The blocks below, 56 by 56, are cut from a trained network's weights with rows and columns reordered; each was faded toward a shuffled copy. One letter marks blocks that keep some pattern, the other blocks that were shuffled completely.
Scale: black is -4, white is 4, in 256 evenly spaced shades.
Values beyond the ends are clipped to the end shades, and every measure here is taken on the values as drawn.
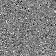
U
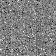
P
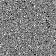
U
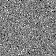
U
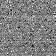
P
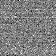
P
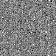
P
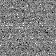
P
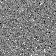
U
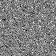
U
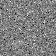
U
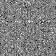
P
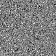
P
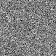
U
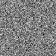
P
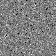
U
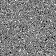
U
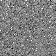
U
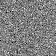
U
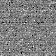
P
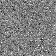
U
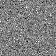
U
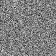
P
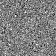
U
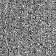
P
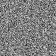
U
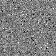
P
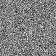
P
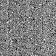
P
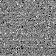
P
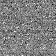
P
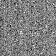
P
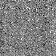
P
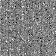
P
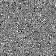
U
